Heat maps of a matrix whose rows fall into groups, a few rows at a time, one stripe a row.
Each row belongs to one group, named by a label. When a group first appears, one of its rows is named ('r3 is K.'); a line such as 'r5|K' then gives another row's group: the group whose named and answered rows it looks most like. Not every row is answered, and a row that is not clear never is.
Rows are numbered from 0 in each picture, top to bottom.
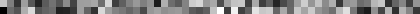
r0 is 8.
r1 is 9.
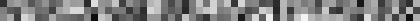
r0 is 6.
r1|6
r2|9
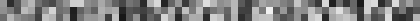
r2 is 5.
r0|6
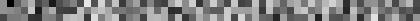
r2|6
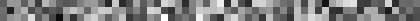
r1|6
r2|8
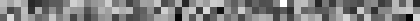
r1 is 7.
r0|6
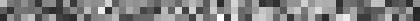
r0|8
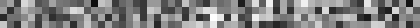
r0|9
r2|5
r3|8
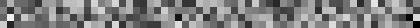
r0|6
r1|7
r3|5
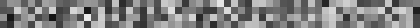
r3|7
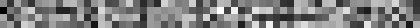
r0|7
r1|9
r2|7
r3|9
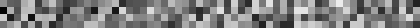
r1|9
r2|7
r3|8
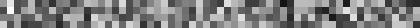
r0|8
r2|6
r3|7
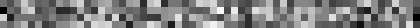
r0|6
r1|9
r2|5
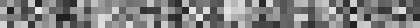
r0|8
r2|8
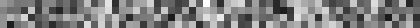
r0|8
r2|6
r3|5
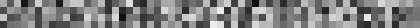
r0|7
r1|5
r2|5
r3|5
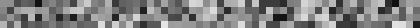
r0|8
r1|6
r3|7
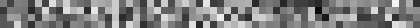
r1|6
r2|5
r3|7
